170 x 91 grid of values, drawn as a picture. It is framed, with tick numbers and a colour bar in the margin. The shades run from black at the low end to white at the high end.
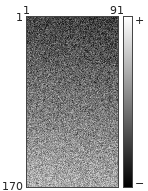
Grain: fine. Odd rows or columns: none. Stripes: none. Slope: up to the bottom.
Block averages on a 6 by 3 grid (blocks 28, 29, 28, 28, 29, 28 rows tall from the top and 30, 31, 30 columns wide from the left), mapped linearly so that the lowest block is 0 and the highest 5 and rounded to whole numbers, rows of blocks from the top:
0 0 0
1 1 1
2 2 2
3 3 3
4 4 4
5 5 5
